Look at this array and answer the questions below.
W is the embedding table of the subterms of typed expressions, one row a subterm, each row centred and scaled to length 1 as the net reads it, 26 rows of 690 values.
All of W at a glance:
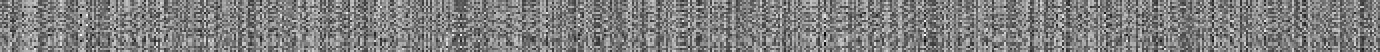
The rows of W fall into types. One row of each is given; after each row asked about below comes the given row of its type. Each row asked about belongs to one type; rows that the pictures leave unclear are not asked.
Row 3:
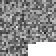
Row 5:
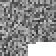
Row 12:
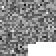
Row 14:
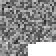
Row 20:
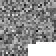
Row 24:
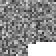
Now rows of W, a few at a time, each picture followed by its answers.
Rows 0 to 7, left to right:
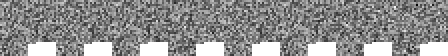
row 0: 5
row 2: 5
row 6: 14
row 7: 12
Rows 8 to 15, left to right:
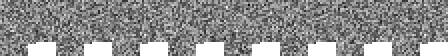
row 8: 14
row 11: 5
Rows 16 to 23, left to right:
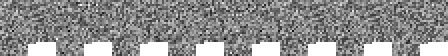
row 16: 12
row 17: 5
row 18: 5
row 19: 20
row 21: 12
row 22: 12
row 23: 14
